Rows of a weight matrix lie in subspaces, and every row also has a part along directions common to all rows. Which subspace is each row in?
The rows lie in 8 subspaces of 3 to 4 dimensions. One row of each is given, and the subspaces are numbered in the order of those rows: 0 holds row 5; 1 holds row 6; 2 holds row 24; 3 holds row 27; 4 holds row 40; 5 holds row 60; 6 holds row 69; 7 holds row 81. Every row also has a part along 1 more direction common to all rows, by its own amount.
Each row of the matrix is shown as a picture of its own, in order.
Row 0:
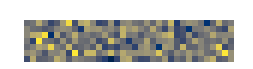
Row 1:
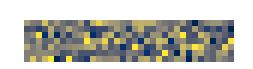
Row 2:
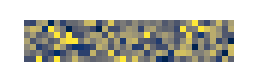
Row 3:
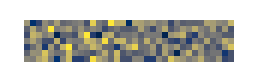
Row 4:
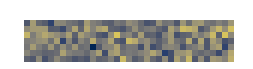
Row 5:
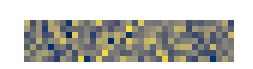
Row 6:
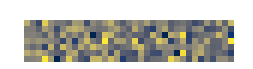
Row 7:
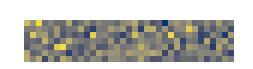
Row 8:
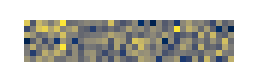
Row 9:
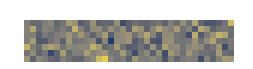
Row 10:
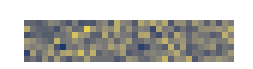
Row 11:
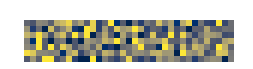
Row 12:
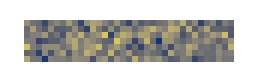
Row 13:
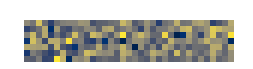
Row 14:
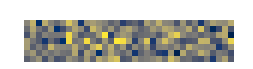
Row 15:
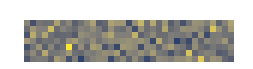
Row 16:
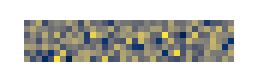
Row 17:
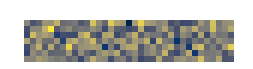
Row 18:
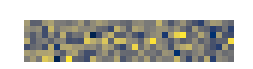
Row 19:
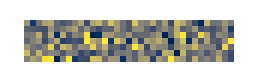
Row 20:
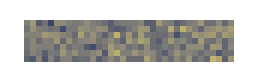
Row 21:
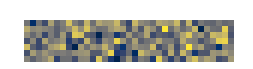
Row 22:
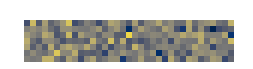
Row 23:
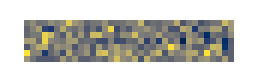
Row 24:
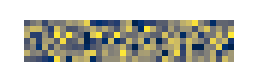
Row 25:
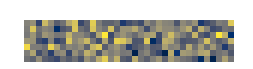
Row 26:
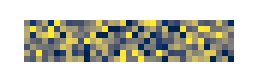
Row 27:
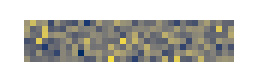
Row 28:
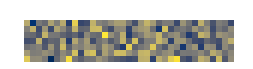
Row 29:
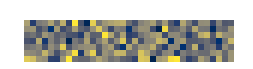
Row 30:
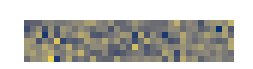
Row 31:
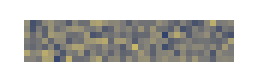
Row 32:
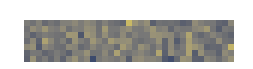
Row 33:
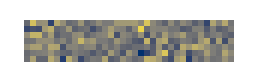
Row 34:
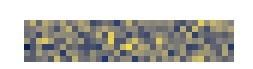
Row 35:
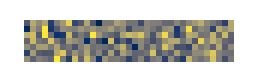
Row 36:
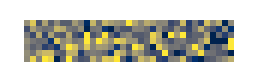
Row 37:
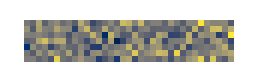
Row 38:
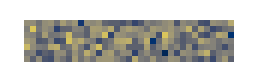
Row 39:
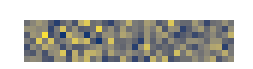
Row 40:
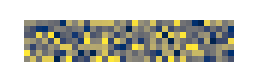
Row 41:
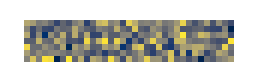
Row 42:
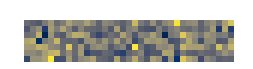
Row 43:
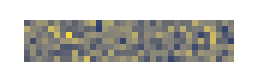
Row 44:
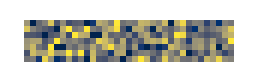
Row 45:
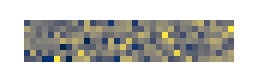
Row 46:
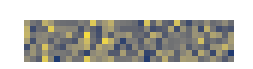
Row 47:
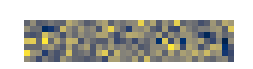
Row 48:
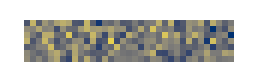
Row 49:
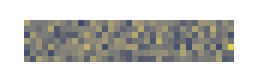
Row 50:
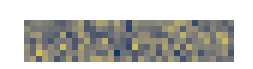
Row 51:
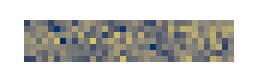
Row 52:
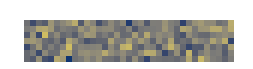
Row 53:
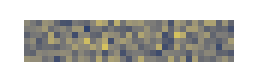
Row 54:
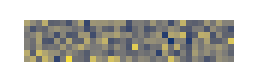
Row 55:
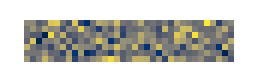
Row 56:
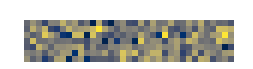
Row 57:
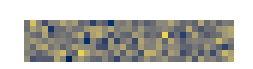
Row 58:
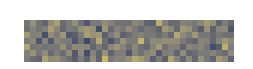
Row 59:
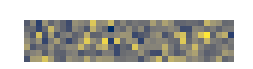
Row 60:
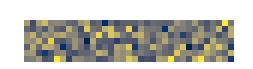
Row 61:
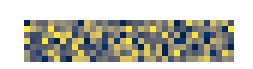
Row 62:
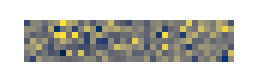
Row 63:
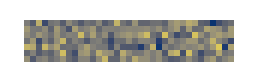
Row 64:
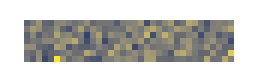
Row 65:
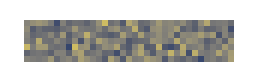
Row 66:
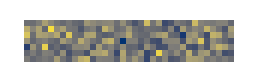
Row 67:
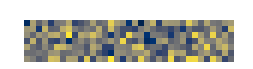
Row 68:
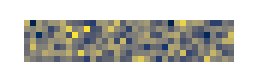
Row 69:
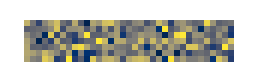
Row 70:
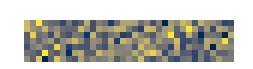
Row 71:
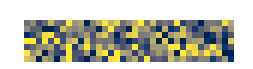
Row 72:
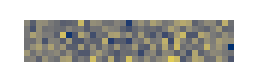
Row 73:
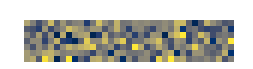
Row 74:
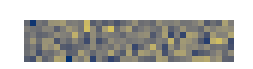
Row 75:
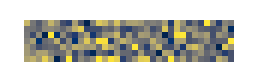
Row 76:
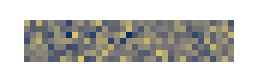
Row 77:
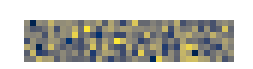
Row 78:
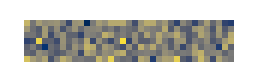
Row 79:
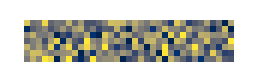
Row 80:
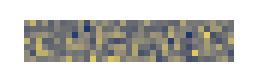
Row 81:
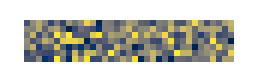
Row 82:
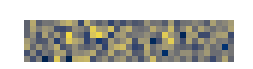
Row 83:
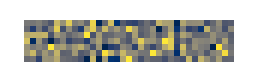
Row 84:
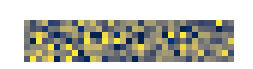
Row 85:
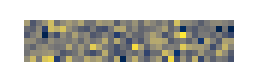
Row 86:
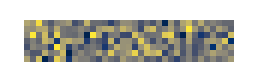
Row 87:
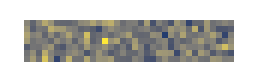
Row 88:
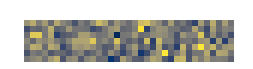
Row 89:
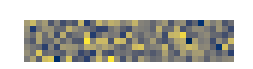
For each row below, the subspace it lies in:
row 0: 6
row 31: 0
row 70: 4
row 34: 1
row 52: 2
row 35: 0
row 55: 6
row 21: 5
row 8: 4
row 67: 0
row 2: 7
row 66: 7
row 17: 2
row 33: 2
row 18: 0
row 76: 0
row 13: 0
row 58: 6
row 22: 0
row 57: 7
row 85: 3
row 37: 1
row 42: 3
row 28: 3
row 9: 1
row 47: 4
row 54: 5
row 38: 1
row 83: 6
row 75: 6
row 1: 2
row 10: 4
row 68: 4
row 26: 7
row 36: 5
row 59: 4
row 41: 2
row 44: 4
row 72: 5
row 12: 1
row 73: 7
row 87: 7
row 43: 7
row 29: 3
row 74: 5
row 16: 1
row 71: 4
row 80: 5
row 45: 4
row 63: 1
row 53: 6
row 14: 1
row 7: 4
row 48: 0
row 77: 5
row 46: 7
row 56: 7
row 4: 3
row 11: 6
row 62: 6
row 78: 3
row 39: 6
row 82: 1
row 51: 3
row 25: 1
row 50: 5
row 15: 2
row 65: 2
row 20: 3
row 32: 5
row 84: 6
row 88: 2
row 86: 4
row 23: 4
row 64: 7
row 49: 2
